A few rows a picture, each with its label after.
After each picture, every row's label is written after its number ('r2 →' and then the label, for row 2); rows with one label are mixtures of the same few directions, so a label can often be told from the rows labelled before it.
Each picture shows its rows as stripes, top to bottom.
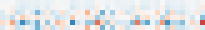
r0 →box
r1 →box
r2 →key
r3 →box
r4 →box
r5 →key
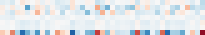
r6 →box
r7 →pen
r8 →key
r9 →box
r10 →box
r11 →box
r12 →box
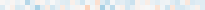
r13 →pen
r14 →key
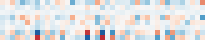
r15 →box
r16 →key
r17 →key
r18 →box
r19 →pen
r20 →key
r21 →key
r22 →key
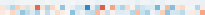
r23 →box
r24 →key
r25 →box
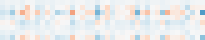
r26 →pen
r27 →pen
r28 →box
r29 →pen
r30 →box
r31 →box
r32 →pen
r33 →box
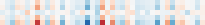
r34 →key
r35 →key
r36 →pen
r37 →key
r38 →key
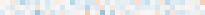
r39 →box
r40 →key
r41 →key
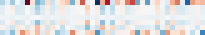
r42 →pen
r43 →key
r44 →key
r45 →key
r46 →key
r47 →key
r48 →box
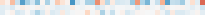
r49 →box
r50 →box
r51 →key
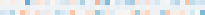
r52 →pen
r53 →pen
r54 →box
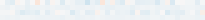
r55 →key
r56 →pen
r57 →box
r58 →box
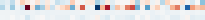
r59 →box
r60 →pen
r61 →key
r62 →pen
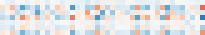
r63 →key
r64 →box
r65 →key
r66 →box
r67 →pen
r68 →box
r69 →box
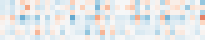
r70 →box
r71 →pen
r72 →box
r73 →box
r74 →box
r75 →key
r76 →key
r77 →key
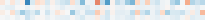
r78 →pen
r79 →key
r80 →box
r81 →pen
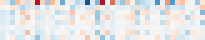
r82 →key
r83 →box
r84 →box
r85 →pen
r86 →box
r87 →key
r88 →pen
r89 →key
